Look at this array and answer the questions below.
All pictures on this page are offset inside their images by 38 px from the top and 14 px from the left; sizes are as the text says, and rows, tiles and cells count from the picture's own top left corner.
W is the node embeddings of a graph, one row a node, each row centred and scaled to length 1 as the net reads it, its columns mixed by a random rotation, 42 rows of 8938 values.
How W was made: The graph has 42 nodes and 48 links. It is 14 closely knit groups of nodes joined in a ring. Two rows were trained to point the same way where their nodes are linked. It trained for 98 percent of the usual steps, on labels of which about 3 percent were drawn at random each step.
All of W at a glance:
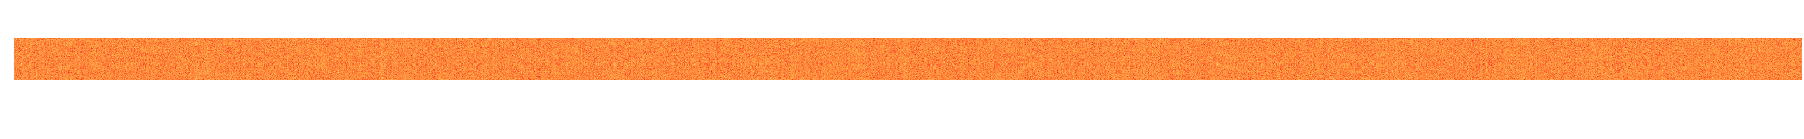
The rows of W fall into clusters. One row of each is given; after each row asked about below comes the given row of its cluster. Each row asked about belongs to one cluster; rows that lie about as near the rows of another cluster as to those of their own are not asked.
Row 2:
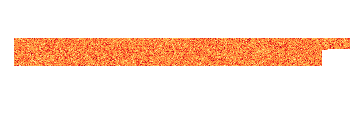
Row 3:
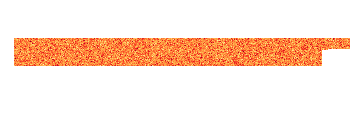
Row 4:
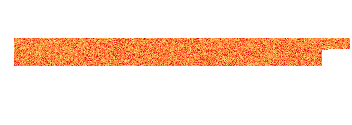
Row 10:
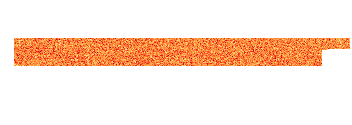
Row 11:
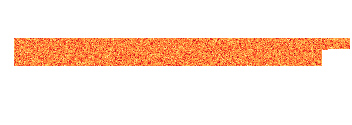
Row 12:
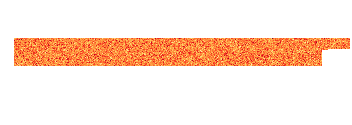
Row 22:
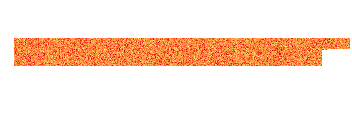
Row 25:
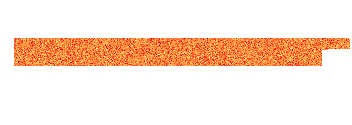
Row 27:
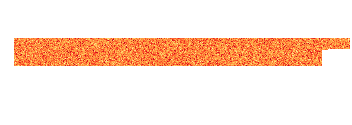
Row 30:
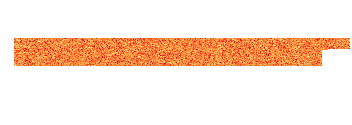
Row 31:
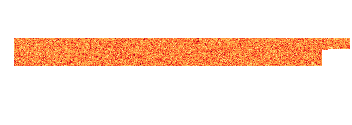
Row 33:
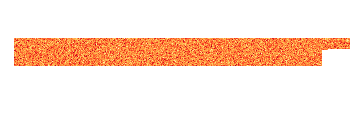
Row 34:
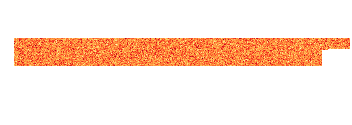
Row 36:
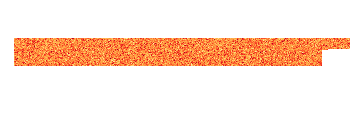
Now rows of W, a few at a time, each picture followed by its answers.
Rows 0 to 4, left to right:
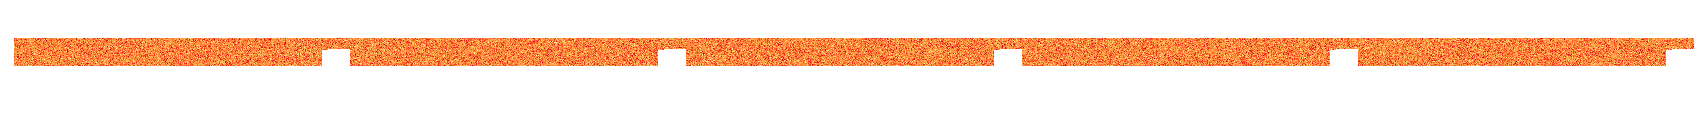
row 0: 2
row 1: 31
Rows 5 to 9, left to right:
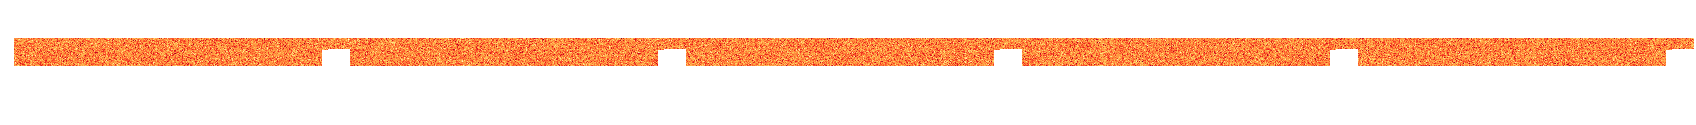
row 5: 27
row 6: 36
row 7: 12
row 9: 25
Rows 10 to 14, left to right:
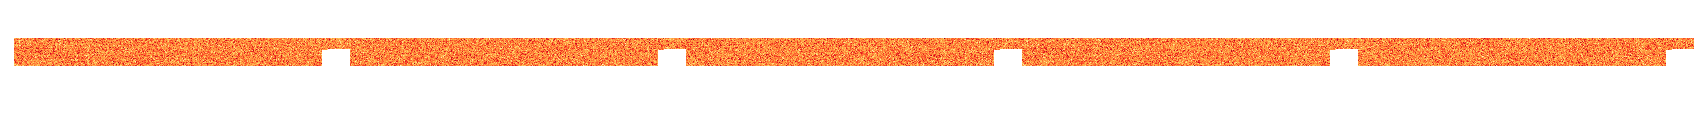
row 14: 3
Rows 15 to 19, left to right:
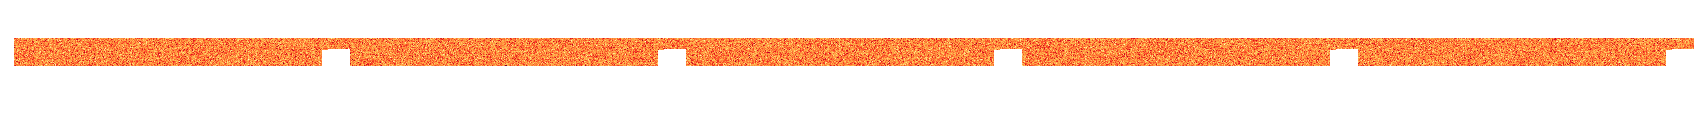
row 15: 22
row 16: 30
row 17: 27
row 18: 34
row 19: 11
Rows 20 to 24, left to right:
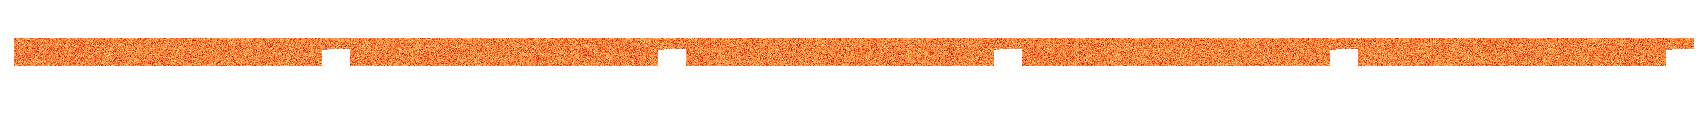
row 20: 33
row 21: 4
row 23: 33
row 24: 12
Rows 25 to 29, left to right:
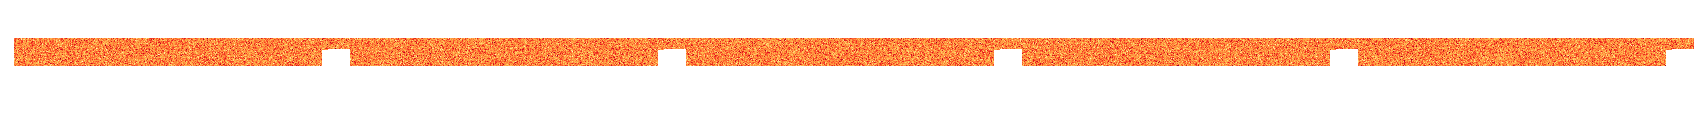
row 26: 22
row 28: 30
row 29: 11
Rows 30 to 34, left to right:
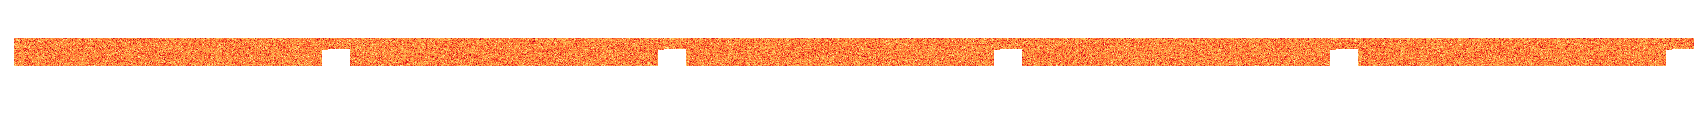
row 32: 34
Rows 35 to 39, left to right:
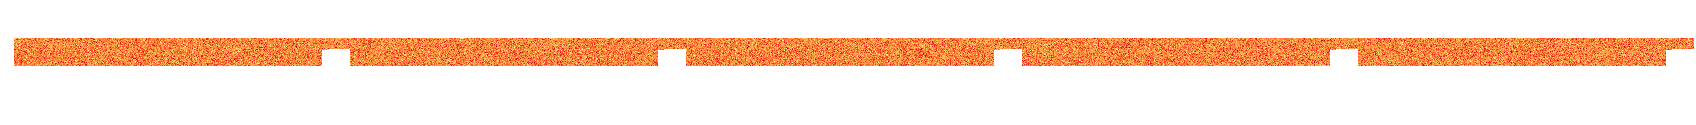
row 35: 10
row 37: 4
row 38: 31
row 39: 2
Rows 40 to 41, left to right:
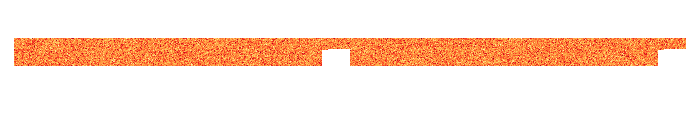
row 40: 36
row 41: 3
